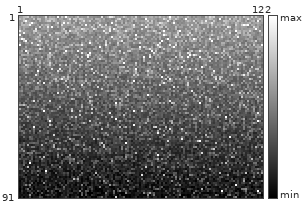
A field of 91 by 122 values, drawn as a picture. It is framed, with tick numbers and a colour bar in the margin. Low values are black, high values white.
Slope: up to the top. Odd rows or columns: none. Average level on the scale: 40%. Stripes: none.
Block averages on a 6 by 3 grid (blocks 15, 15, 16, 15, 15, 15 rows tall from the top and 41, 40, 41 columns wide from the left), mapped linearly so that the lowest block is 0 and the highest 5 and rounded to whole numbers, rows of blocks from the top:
5 5 5 | 4 4 4 | 3 3 3 | 2 2 2 | 1 1 1 | 0 0 0
